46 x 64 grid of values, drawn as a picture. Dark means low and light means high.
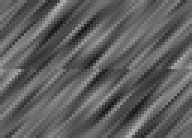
Overall the values sit about 40% of the way up the scale. Streaks slant up to the right. There is no overall slope. It looks the same turned upside down.
